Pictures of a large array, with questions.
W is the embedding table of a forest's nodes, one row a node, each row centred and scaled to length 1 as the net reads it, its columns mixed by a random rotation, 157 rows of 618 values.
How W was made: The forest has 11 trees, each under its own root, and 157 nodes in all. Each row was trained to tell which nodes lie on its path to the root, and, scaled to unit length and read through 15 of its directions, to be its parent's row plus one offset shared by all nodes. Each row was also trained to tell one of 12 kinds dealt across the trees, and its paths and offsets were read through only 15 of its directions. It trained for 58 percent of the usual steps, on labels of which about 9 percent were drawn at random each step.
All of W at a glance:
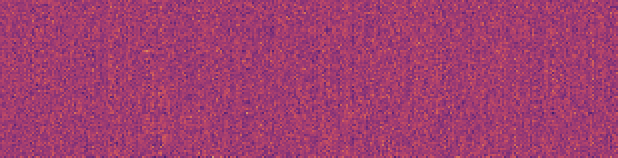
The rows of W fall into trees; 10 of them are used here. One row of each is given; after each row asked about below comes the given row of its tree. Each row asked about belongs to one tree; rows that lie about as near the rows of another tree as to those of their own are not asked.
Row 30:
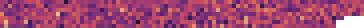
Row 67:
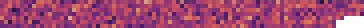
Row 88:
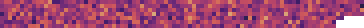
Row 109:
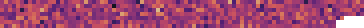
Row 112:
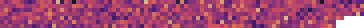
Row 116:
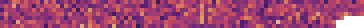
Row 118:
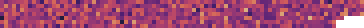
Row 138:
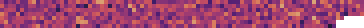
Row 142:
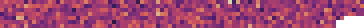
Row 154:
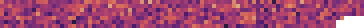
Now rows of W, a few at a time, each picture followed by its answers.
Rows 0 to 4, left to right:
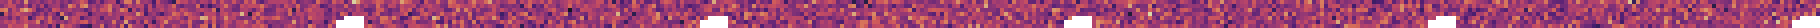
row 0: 118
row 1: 142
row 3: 142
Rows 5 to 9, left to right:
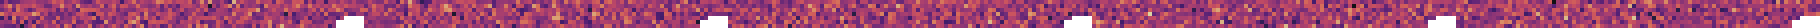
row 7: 30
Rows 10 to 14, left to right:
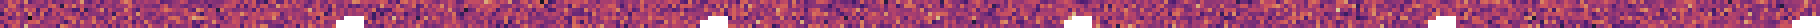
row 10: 116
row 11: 109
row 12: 112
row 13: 138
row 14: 88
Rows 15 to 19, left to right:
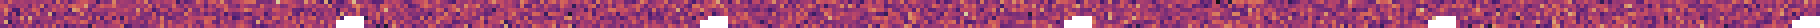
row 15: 118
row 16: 118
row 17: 67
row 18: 112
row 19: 118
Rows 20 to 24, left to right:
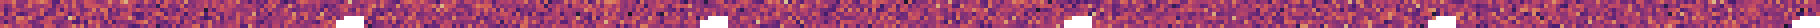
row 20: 142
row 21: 154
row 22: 112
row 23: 109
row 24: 154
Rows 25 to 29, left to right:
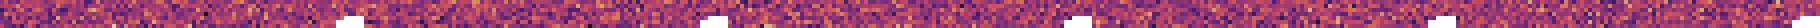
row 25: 116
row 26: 154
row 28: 30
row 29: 30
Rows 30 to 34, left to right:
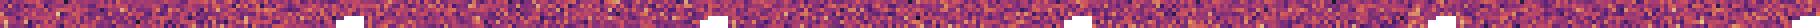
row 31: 30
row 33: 116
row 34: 30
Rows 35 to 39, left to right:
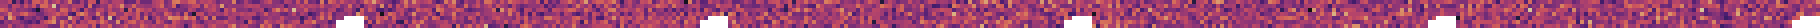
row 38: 142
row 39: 118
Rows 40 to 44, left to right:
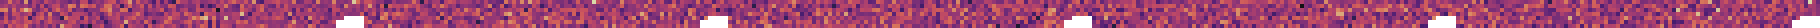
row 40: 118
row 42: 116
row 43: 67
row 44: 30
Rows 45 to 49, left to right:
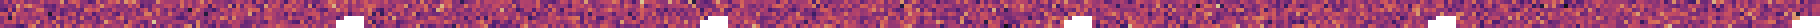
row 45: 109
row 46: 118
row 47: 116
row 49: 112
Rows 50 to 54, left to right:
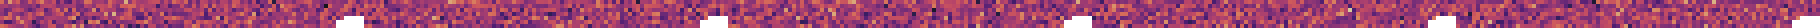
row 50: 88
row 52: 142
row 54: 116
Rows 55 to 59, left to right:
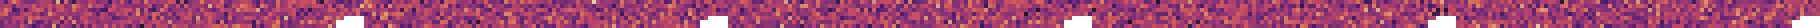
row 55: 112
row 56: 88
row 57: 112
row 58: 88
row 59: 109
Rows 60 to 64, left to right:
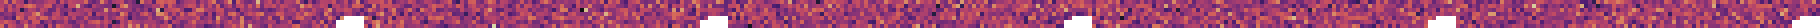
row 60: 109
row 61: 109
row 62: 30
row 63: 116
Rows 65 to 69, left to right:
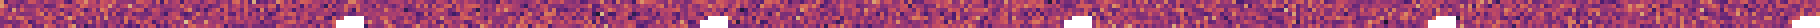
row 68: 109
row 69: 118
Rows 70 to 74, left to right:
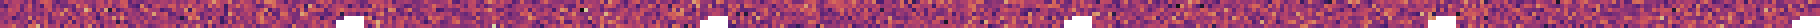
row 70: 109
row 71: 109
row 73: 112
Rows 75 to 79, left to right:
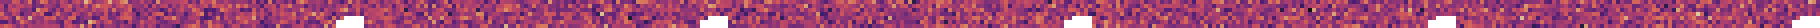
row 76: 118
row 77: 109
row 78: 142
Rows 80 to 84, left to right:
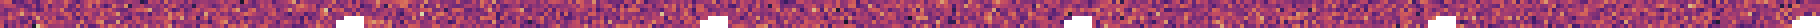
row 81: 142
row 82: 109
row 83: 112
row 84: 112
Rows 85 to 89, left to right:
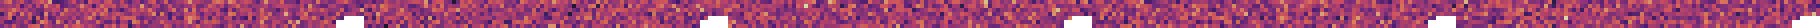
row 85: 88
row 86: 30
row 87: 30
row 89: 88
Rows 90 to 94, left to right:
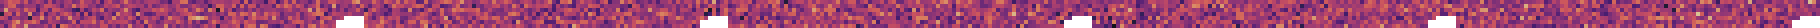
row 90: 116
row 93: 138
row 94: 30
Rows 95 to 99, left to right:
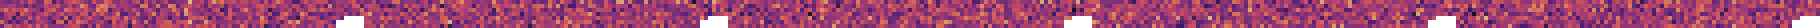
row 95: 118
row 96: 118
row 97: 116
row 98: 118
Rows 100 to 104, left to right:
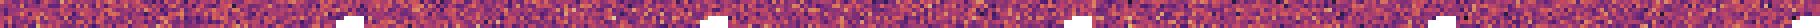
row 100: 30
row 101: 88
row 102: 30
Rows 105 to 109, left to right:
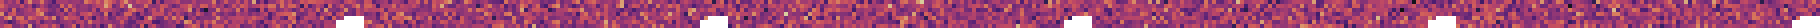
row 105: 138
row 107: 138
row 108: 112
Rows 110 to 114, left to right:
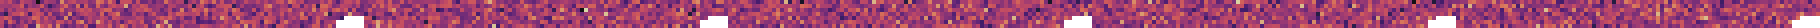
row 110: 30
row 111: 109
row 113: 112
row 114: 116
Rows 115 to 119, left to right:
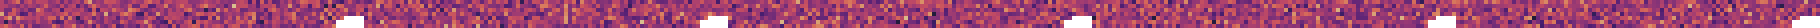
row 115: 112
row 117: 109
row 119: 88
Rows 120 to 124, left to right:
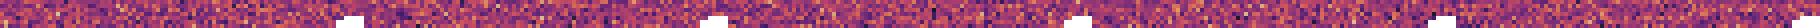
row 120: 30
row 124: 67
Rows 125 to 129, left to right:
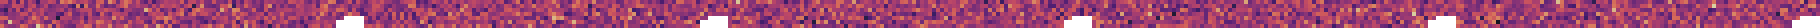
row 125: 109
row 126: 116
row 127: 88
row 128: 116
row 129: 138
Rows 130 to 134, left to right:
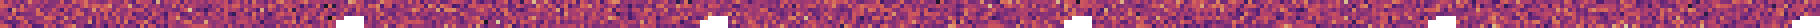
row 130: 118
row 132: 138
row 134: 118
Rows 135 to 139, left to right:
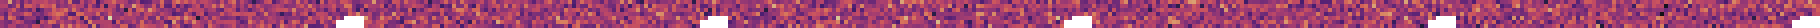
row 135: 88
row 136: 88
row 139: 118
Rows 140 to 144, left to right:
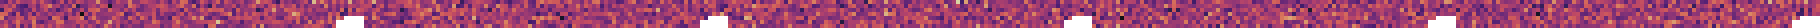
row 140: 116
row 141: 88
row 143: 116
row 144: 116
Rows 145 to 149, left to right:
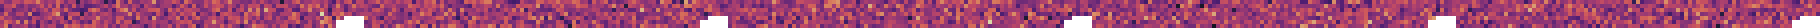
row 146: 109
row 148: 112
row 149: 154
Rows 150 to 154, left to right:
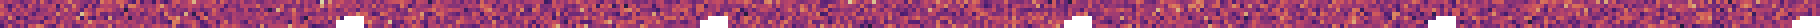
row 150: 138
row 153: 30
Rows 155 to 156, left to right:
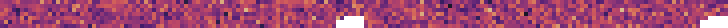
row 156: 112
